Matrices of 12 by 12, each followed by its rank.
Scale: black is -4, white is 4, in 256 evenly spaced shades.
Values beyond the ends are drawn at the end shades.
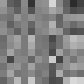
two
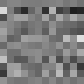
two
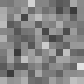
full rank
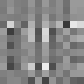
two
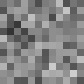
full rank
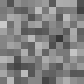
full rank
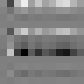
one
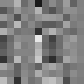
two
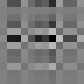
one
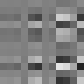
one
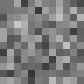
full rank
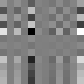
one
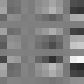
one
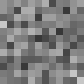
full rank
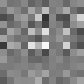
two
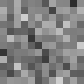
full rank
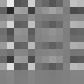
one
